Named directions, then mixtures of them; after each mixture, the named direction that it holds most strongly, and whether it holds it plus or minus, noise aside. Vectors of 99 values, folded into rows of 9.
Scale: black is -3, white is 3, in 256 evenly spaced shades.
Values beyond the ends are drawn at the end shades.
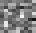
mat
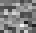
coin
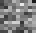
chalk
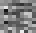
coin, minus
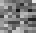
chalk, minus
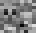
coin, minus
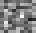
mat, plus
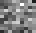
chalk, plus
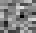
mat, minus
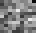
chalk, plus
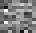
chalk, plus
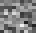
coin, plus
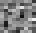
mat, minus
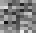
chalk, minus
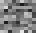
chalk, minus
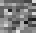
mat, plus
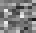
mat, plus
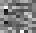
coin, minus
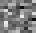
mat, plus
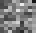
chalk, plus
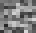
coin, plus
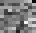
coin, minus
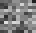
chalk, plus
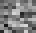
coin, plus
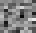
mat, minus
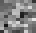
mat, minus
